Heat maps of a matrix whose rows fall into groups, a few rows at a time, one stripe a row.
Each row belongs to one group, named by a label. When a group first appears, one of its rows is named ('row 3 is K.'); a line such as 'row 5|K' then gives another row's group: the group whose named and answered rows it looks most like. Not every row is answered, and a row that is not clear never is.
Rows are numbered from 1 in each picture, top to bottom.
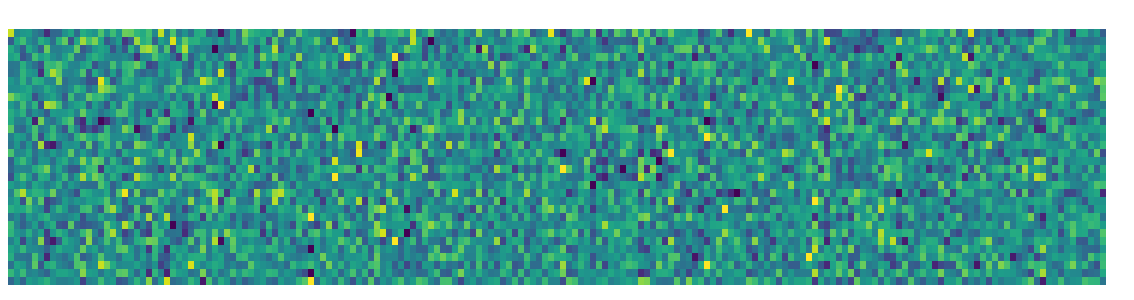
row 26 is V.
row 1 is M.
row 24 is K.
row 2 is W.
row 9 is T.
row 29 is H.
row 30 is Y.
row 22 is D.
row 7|H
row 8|Y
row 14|Y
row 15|D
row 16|M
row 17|W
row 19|W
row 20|H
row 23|V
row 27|D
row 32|K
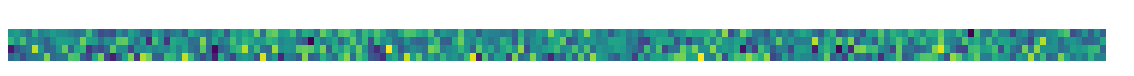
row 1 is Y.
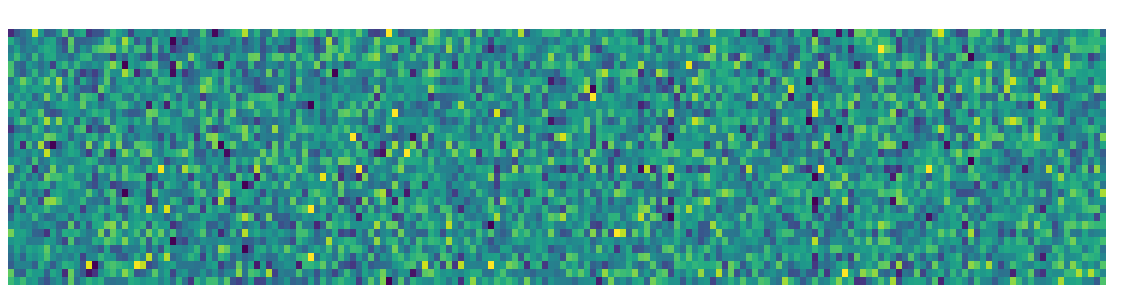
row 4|Y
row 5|V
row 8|H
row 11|D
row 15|D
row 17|Y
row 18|M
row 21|V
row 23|K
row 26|M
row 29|K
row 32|T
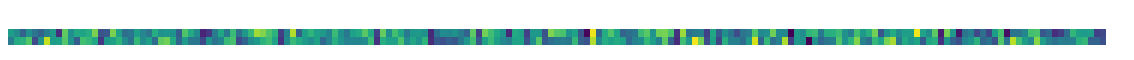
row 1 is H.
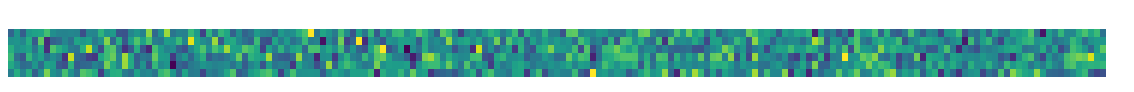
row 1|K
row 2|D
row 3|V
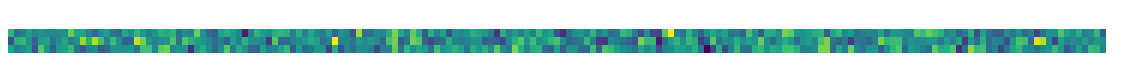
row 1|M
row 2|W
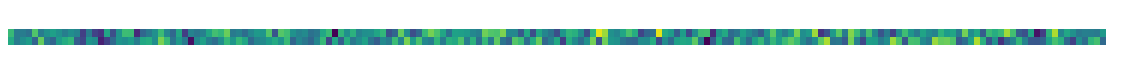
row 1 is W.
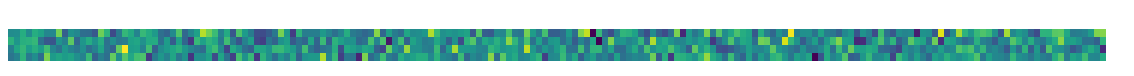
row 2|T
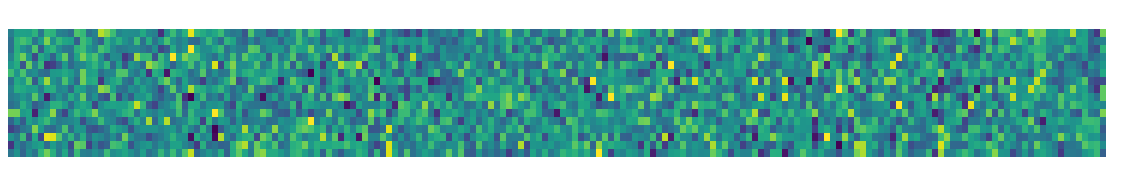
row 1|Y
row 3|Y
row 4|W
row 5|D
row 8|Y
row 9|T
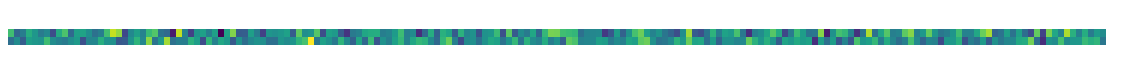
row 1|V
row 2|K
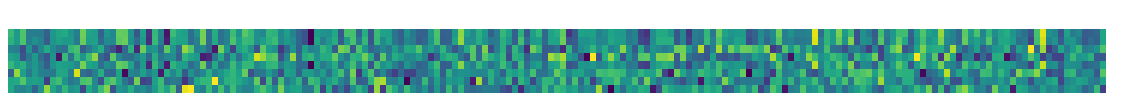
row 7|V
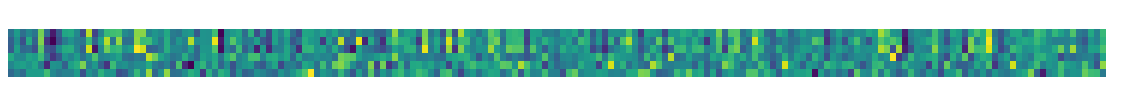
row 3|D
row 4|D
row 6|K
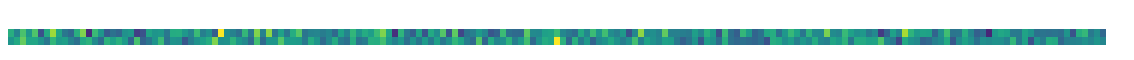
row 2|V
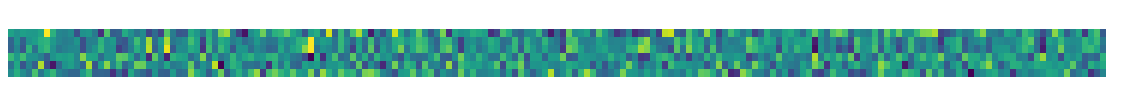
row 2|K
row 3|K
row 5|D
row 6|Y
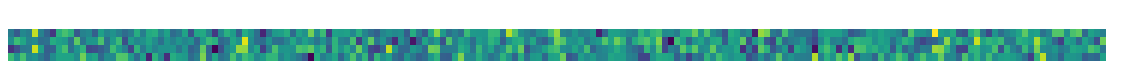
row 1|T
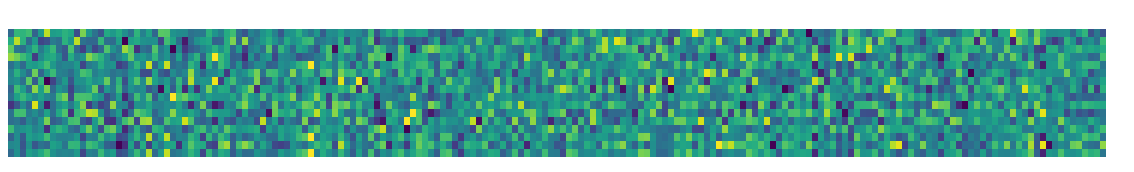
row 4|T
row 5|K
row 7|D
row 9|W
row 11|W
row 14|K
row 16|K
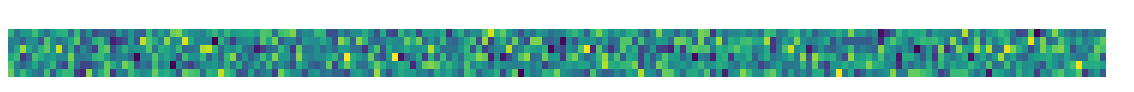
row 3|H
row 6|T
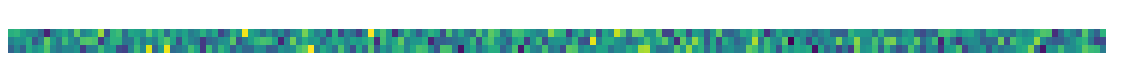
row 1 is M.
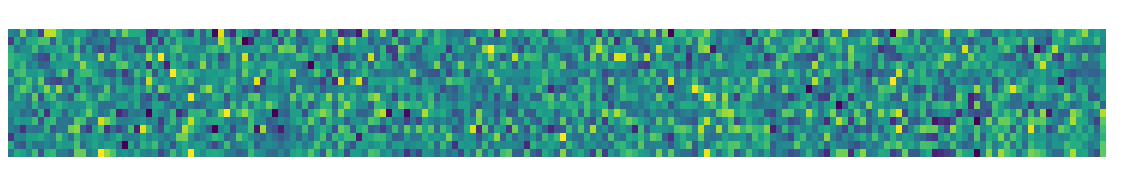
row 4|M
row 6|W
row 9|Y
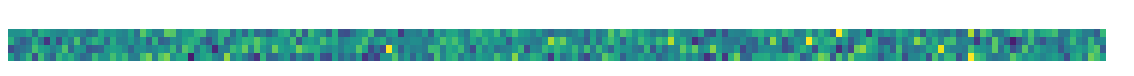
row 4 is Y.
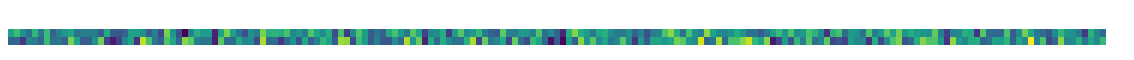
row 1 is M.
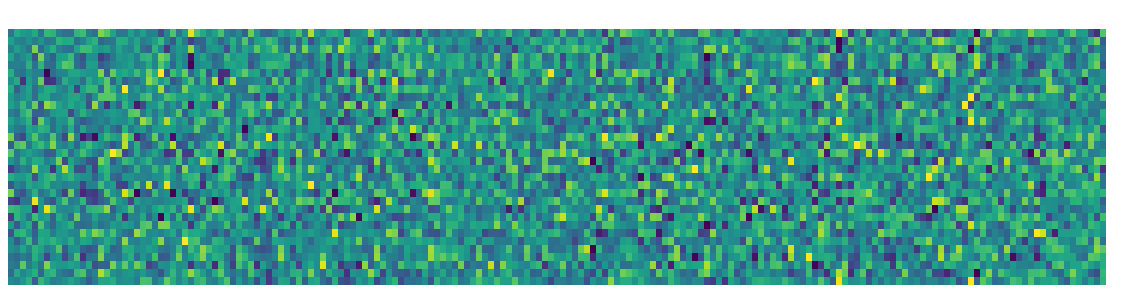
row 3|Y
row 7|D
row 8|M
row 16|V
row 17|H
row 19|M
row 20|K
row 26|W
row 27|M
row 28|H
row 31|Y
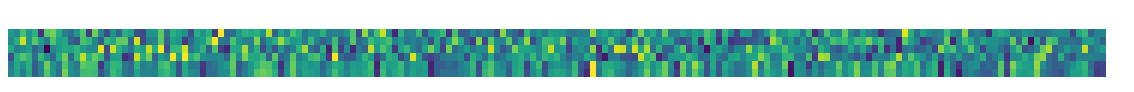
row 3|M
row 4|W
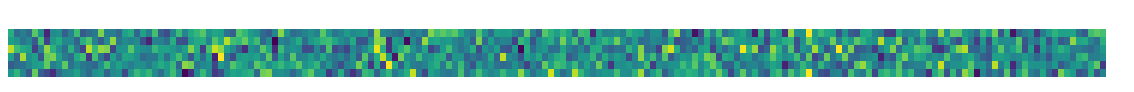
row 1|H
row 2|V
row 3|T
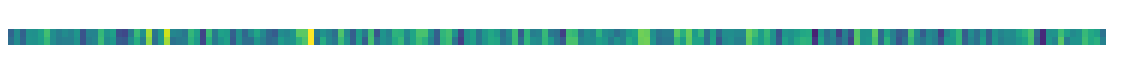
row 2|K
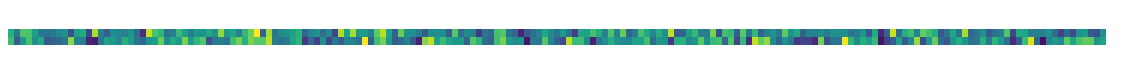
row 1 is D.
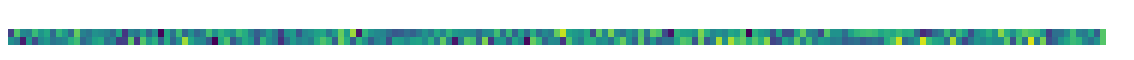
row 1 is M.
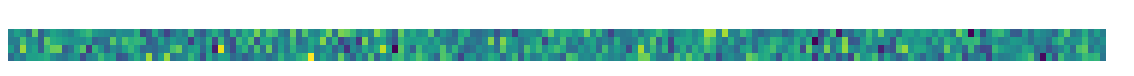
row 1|Y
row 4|K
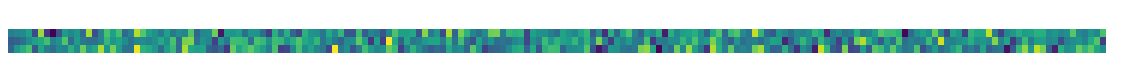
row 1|D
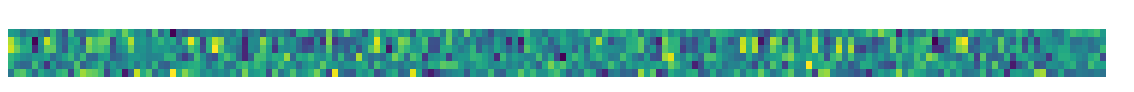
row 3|T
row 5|H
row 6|W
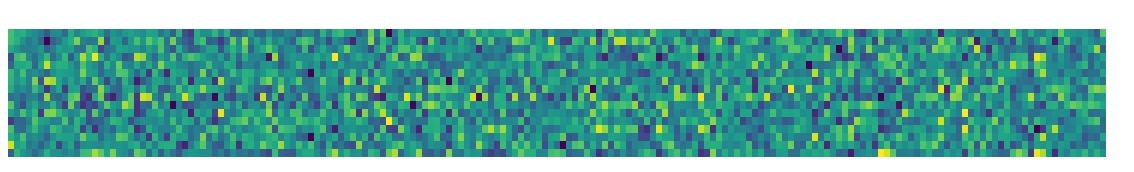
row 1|T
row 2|M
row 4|W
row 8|H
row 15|M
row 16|W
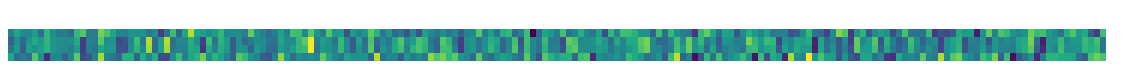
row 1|Y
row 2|K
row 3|K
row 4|H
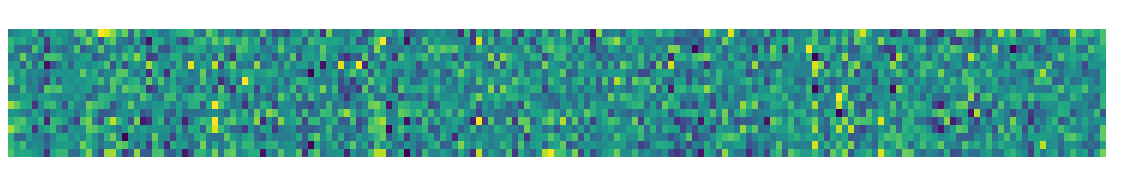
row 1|Y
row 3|H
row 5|D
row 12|V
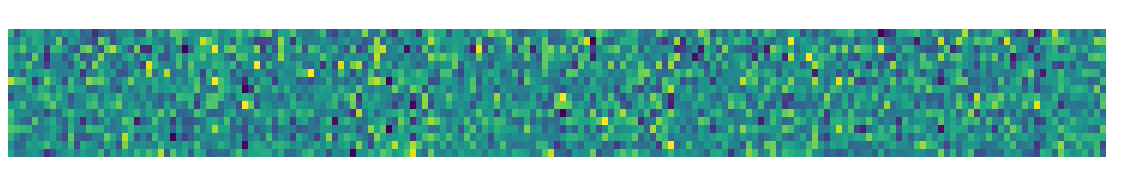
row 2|H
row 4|H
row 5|D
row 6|K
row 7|T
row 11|M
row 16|M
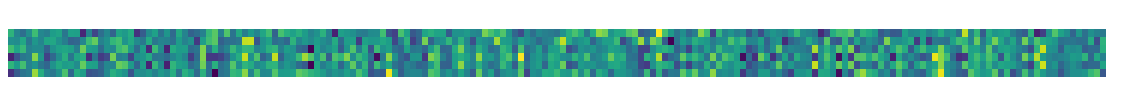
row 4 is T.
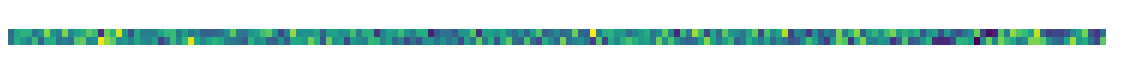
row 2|Y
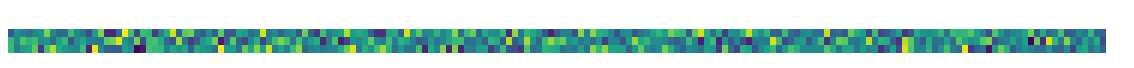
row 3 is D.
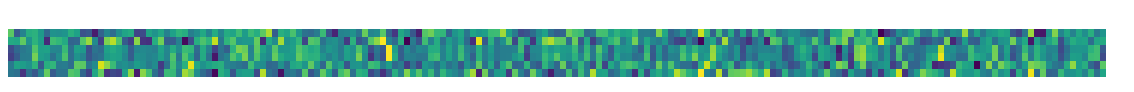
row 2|V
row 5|Y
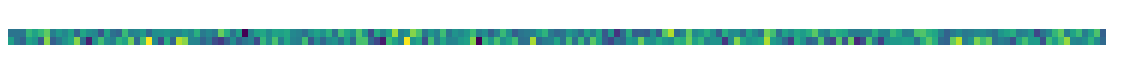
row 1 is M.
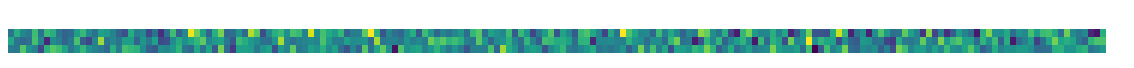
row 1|Y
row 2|H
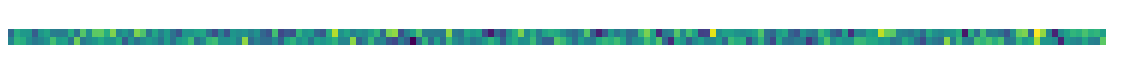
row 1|W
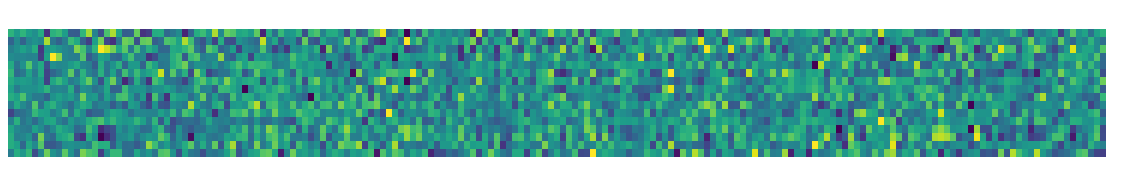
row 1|V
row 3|Y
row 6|M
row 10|Y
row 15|D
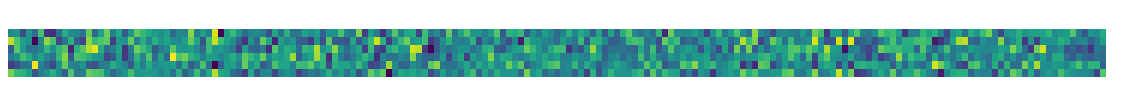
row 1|D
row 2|T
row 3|W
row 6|T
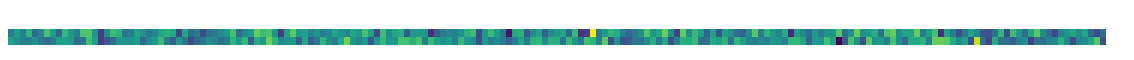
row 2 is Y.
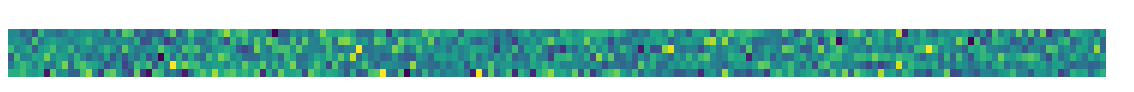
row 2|Y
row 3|M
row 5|W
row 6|V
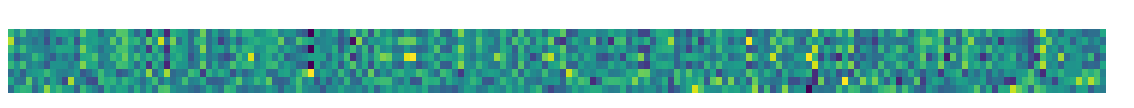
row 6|K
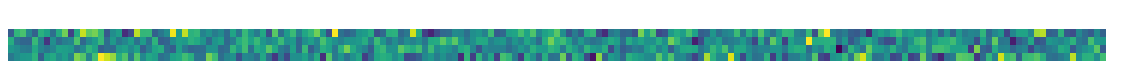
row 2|H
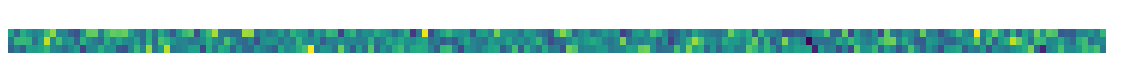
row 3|K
